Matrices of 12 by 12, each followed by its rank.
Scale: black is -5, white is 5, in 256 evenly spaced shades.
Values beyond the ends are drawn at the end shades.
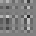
one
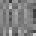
two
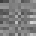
two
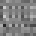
two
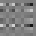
one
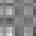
one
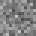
full rank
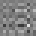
two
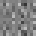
two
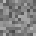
full rank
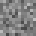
full rank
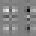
one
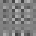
one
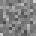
full rank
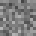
full rank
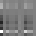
one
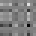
one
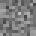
full rank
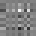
one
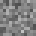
full rank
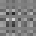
one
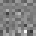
two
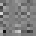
two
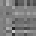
two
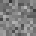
full rank
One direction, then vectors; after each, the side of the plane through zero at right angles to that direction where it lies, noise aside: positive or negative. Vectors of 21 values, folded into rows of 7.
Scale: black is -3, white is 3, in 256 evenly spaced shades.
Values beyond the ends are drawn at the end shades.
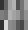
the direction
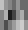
negative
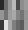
positive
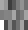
negative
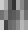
negative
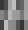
positive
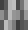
positive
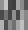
negative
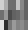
negative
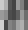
negative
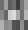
positive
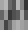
negative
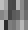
negative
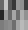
negative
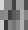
negative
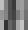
negative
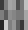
positive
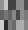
negative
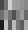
positive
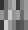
positive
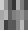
negative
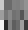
negative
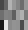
positive
